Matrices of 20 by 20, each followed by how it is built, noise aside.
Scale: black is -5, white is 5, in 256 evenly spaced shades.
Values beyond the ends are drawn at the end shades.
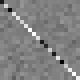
diagonal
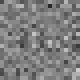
low rank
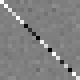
diagonal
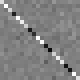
diagonal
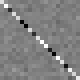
diagonal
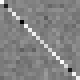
diagonal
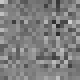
low rank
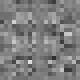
low rank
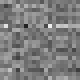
low rank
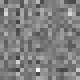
low rank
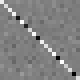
diagonal
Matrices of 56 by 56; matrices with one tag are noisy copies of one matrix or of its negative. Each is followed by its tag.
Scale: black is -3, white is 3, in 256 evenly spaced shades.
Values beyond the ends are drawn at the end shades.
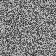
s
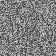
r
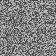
s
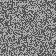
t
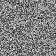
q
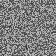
s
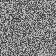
t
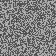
t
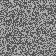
s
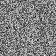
r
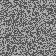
s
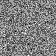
s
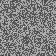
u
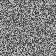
s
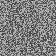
r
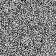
u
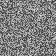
t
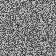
r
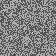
u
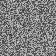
r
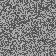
q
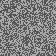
u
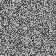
u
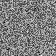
t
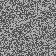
q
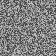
s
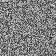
t
